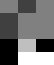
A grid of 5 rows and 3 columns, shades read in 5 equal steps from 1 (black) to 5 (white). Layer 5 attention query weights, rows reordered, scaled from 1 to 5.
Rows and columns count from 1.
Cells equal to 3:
6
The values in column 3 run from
1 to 5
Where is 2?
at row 1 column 2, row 2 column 1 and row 3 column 1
